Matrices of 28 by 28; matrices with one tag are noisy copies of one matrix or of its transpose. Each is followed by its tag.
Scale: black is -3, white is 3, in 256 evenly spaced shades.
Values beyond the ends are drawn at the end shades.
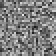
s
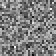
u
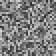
u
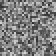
s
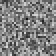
s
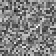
u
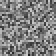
u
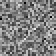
u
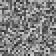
u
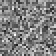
u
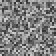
u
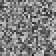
s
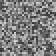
s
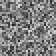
u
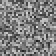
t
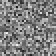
t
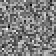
t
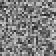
s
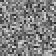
t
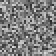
t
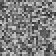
s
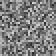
u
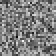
s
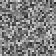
u
